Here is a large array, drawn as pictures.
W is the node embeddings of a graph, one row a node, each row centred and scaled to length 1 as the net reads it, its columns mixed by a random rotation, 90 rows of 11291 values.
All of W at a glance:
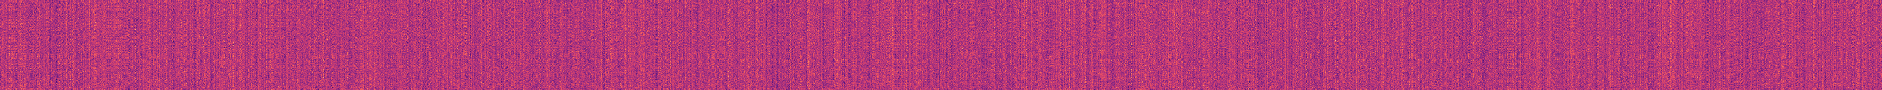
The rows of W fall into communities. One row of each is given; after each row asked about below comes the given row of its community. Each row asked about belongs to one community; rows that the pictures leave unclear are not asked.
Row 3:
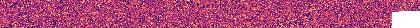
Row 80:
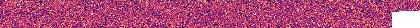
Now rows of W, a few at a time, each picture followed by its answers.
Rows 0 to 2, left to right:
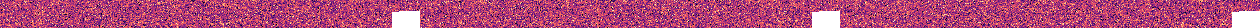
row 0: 80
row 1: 80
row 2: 80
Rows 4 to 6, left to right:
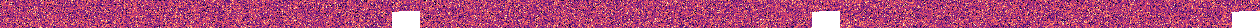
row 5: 3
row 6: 80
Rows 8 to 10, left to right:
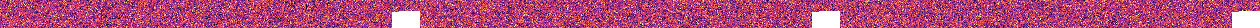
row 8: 80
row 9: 80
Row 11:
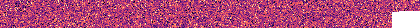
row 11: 3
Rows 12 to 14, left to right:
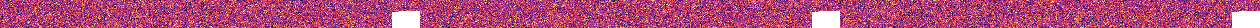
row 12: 3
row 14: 3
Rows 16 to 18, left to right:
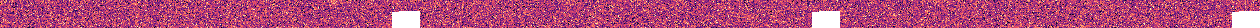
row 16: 3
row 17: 80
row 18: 3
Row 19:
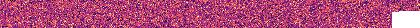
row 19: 80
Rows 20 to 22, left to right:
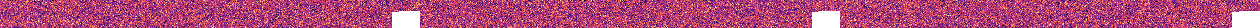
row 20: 80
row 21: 3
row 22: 80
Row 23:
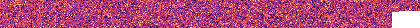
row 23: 80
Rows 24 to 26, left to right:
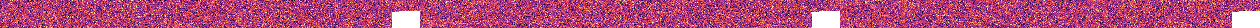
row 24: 3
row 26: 80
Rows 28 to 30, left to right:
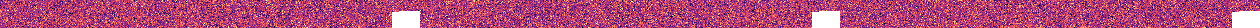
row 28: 3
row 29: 80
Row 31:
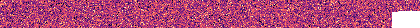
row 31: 3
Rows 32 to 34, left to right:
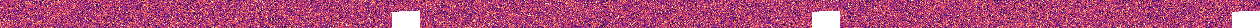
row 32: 80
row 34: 3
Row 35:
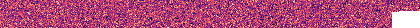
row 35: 80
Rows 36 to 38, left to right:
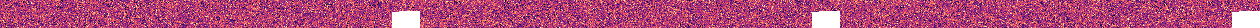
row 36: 3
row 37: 80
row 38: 80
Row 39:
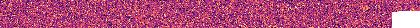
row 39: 3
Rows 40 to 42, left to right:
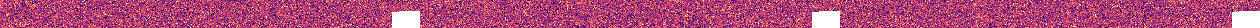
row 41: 80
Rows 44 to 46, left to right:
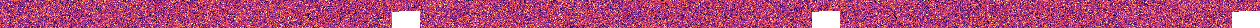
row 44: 3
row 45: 80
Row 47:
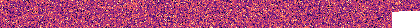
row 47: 3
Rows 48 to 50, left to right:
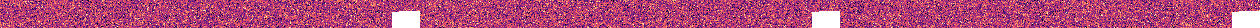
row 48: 80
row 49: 80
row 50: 3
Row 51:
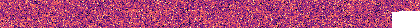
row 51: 80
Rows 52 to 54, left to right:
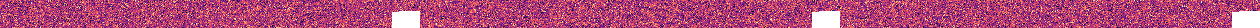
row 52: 3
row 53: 80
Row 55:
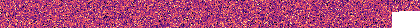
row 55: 80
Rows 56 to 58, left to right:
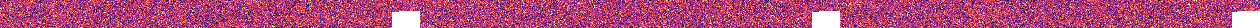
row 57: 80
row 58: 80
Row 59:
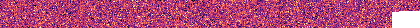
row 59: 3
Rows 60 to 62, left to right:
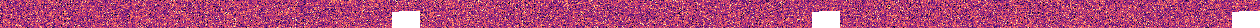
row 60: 3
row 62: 3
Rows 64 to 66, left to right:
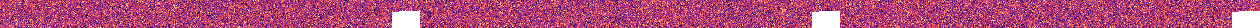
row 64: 80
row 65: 3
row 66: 80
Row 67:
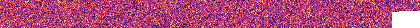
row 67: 80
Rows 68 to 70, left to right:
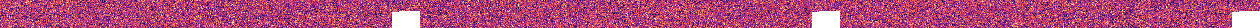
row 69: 3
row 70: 80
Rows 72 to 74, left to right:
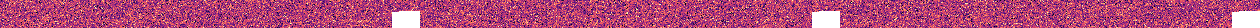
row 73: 3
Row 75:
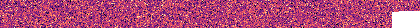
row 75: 3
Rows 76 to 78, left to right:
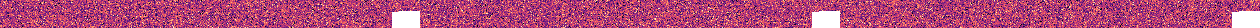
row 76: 3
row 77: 3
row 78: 80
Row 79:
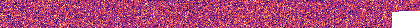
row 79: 3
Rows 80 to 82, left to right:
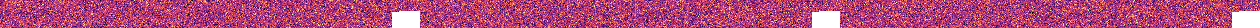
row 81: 80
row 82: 80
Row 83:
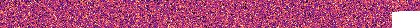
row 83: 3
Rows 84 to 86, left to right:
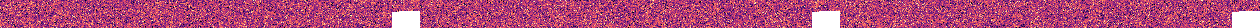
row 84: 80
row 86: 80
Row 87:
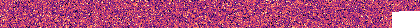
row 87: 3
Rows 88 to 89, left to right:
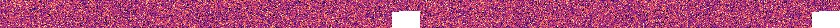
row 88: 80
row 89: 80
